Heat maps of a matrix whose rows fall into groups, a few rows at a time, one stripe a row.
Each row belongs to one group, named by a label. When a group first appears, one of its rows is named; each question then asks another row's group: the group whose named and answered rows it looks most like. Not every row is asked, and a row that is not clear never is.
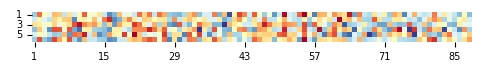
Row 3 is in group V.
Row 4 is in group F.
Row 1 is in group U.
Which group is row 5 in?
V
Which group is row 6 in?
F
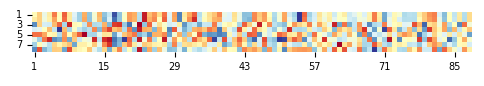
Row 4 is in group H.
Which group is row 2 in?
F
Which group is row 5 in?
V
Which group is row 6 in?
H
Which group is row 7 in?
F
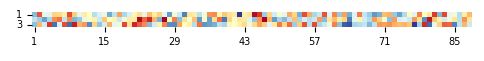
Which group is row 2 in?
F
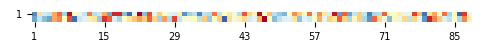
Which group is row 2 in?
F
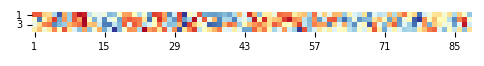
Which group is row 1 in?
V
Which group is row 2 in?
V
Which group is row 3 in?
V
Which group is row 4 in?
F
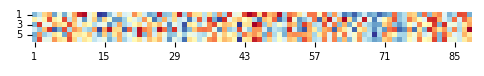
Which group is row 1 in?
V
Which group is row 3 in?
U
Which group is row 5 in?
U
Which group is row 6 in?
U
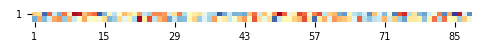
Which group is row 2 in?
U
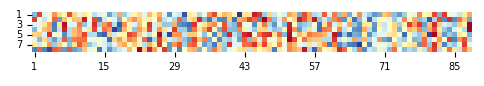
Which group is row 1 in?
U
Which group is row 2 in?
V
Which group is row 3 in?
H
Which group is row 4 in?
H
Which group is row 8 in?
F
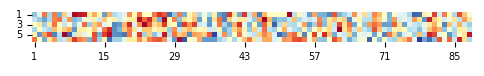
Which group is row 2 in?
F
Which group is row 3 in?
F
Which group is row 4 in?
F
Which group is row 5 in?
H
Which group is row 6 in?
V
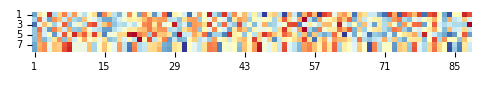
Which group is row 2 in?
F
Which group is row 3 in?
H
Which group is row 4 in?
F
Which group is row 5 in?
V
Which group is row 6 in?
U
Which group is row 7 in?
U
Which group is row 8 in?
U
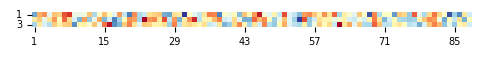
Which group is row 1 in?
U
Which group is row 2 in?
F
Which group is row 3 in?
F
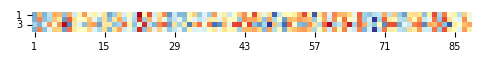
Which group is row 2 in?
U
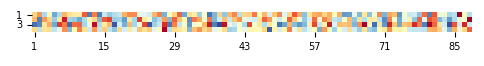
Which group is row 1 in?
V
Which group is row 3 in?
H
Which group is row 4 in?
H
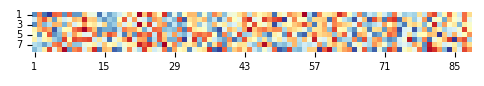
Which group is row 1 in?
F
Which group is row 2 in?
V
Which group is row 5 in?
H
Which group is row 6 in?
V
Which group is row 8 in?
H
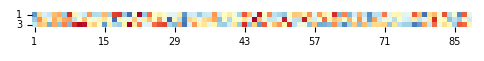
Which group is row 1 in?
U
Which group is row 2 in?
U
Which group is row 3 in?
V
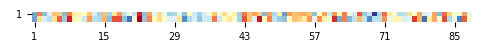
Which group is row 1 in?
U
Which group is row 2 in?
U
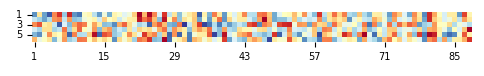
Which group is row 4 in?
H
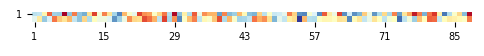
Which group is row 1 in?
H
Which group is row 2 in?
F
